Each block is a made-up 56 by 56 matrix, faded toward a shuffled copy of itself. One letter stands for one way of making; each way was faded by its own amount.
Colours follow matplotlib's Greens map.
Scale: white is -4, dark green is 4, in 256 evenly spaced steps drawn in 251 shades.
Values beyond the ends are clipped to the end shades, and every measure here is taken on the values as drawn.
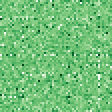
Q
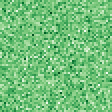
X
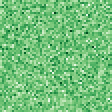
X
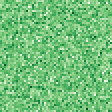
X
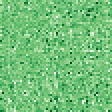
Q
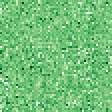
Q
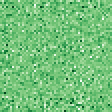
Q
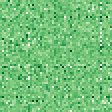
Q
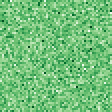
X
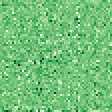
Q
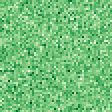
X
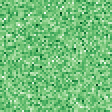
X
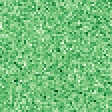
X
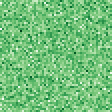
X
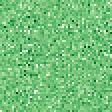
Q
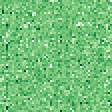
Q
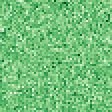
X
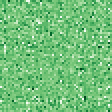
Q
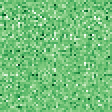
Q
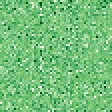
Q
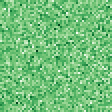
X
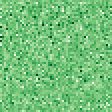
Q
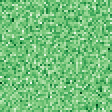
X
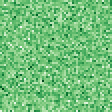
X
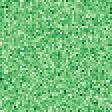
X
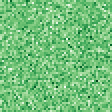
X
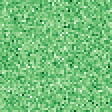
X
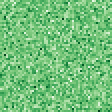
X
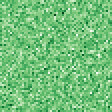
X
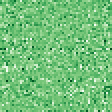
Q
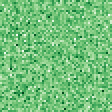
X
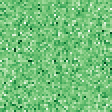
Q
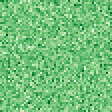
X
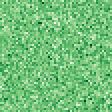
X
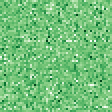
Q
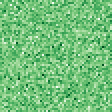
X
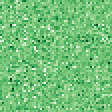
Q
